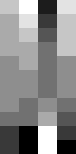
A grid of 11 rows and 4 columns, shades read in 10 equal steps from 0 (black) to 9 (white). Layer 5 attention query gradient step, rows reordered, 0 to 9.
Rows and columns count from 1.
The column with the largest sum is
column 2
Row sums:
25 23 23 23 20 19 19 18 17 13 11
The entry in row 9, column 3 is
6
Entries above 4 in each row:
3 3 3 3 3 3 3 2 1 1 1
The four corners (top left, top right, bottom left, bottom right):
7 8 2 0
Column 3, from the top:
1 2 3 4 4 4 4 5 6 9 9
